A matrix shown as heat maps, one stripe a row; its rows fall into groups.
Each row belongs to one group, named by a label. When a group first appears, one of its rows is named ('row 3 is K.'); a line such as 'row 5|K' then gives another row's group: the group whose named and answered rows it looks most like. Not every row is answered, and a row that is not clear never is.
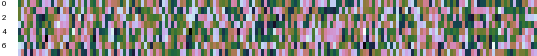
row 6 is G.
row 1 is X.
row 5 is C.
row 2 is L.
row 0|C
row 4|C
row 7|X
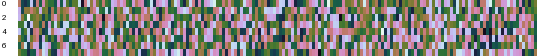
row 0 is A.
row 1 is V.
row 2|G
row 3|C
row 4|G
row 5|G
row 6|C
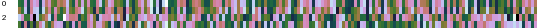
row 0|C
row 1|C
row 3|A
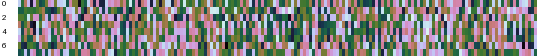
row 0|G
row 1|A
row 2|G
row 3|X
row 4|X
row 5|X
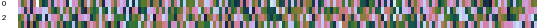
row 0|G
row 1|X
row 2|C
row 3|A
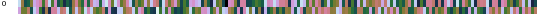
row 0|V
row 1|L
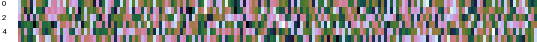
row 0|G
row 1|G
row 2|V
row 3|A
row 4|L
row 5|X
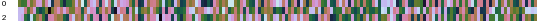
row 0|V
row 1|L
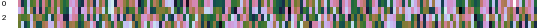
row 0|G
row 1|G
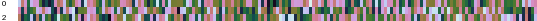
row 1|X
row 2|A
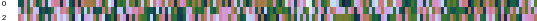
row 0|C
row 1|L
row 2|L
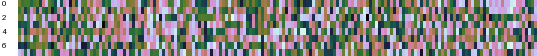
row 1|A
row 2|C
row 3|A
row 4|V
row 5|V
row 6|A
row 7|X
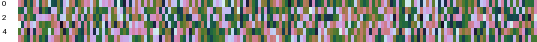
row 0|X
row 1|L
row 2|X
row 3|L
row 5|V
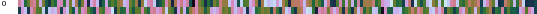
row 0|V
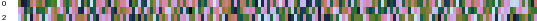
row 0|A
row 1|G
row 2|X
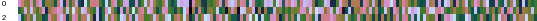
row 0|V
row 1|C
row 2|G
